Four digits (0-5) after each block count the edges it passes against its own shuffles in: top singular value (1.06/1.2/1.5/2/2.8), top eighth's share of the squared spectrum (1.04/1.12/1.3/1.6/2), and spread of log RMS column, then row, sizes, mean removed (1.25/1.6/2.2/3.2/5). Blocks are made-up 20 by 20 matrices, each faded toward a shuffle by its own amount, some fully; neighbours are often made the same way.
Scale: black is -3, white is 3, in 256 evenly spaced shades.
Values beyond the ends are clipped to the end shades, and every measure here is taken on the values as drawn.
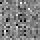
3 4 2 1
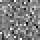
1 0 0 0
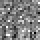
2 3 0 1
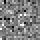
0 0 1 0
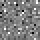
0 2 0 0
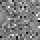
0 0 1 0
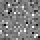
0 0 0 0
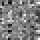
3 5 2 1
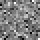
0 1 0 0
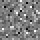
0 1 0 0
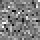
1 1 0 0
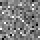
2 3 0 0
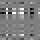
4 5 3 3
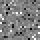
0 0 0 0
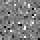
1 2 0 0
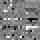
3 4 1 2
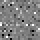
1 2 0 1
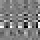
4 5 2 3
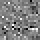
3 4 1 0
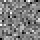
0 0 0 0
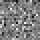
1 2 0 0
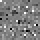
0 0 0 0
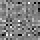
3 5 2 2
